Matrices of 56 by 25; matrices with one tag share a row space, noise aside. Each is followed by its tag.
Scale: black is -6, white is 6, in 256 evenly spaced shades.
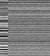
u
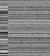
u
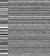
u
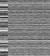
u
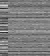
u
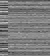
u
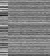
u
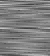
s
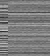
u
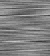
s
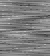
s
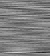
s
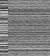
u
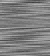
s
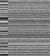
u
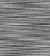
s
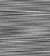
s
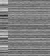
u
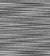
s
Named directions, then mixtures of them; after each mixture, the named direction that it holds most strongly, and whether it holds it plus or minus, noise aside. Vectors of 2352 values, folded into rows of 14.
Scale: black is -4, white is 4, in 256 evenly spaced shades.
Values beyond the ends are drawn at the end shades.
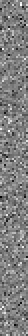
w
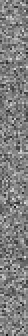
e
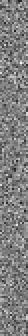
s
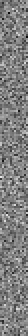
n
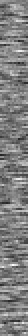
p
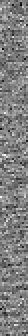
w, minus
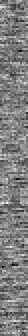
p, minus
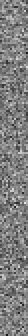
e, plus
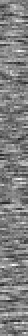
p, plus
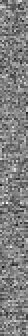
s, minus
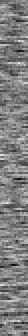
p, minus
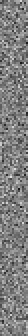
s, minus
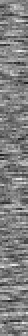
p, plus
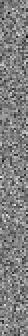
n, plus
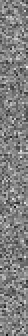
e, plus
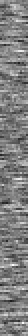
p, plus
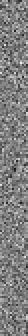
s, plus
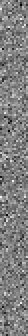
w, minus
